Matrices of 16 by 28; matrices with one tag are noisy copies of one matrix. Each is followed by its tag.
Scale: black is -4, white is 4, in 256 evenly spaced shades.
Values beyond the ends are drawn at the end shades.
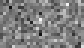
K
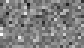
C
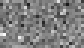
C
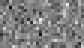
K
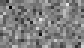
K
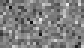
K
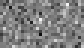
K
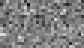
C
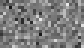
K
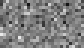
C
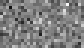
K
